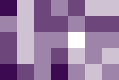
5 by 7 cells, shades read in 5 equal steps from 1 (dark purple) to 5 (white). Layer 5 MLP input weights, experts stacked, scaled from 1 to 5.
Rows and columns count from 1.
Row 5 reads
1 2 3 1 3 4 3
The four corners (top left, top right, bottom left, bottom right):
1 4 1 3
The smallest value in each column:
1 2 2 1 2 2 2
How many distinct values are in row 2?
3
